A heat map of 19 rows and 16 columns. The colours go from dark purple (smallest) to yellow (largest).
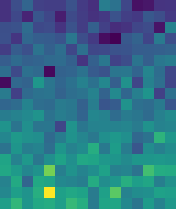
Stripes: none. Grain: fine. Slope: up to the bottom. Average level on the scale: 40%.
